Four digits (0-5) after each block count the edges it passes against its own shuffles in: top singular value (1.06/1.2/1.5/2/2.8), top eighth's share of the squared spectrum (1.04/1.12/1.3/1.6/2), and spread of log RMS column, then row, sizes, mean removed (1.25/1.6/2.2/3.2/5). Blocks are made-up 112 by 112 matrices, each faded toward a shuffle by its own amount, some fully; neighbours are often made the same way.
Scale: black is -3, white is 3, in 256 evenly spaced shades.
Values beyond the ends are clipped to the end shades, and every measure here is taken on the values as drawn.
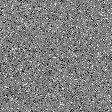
0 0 0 0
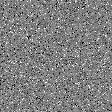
2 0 0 0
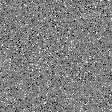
0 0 0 0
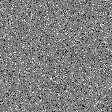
0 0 0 0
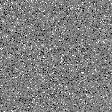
3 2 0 0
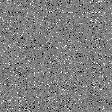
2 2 2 2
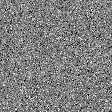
0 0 0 0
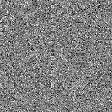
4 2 1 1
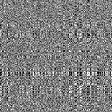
5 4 3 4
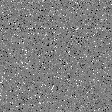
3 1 0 0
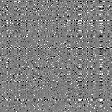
5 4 3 3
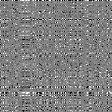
5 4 3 4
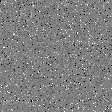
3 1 0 0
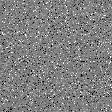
3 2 0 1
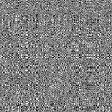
5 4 3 3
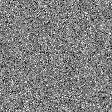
1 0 0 0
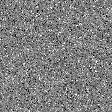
1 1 0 0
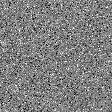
1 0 0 0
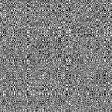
5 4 3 3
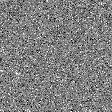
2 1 0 0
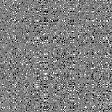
5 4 3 3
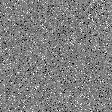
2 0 0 0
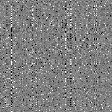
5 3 3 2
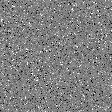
0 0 0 0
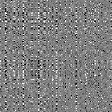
5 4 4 3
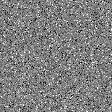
2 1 0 0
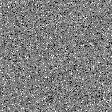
3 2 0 0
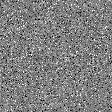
2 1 0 0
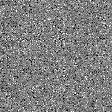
3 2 1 1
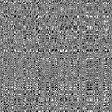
5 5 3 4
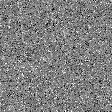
0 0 0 0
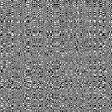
5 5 4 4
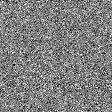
0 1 0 2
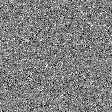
0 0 0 1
